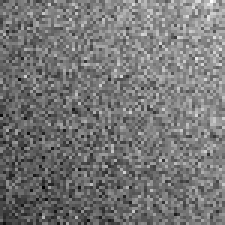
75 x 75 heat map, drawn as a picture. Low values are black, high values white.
No single row or column stands out from its neighbours. The ninth with the highest average is the top right. Values rise toward the top right. There are no regular stripes.
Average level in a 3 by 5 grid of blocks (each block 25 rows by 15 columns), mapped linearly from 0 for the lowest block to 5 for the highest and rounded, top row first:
23445 / 12234 / 01123
